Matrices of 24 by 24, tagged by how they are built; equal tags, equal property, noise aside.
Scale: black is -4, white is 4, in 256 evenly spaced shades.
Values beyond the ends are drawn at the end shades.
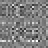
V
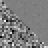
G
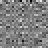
V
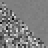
G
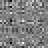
V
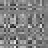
V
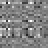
V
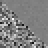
G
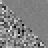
G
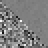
G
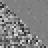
G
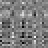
V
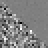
G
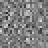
V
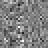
V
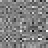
V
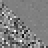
G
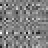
V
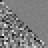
G
